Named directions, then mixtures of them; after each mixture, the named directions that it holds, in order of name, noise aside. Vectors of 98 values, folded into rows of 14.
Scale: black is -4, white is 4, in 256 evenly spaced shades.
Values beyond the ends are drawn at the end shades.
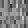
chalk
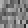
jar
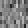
chalk, jar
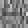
chalk, jar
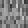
chalk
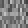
chalk, jar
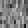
chalk, jar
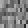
jar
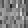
chalk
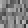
jar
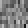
chalk, jar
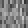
chalk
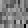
chalk, jar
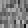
chalk, jar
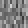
chalk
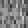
chalk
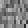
jar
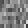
jar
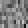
chalk, jar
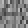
chalk, jar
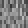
chalk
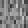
chalk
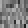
chalk, jar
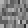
jar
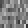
jar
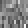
chalk, jar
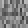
chalk, jar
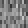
chalk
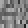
jar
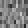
chalk, jar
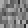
jar
